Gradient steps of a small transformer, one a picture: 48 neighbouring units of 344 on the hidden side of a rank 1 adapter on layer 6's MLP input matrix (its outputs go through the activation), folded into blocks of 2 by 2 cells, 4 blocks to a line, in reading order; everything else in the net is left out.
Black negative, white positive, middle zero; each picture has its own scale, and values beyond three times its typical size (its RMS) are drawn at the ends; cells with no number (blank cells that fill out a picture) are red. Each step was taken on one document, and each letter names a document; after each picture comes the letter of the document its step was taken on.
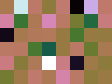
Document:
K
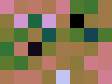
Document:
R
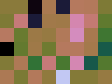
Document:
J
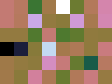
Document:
J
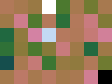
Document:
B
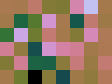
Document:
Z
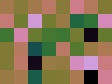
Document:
R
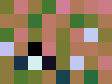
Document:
Z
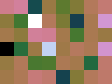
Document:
J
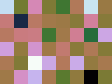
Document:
Z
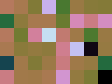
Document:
B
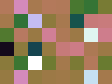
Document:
R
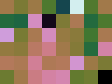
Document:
K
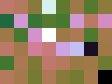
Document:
B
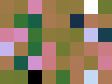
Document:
Z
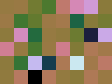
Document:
Z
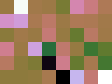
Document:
K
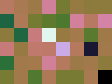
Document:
B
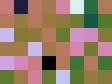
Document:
K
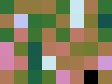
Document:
R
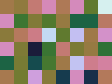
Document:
R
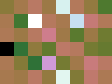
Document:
J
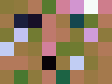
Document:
Z
